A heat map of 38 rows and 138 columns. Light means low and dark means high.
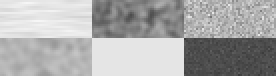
The table splits into 2 rows of 3 panels. Panel 1,1: very low, streaked across, faint in contrast. Panel 1,2: middling, blotchy. Panel 1,3: low, fine-grained. Panel 2,1: low, blotchy, faint in contrast. Panel 2,2: very low, flat. Panel 2,3: high, fine-grained, faint in contrast.
